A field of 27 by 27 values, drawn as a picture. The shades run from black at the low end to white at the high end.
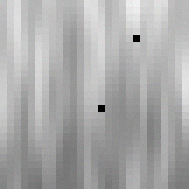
Slope: up to the top. Lone odd cells: 2, each lower than its neighbours. Grain: streaks running down.
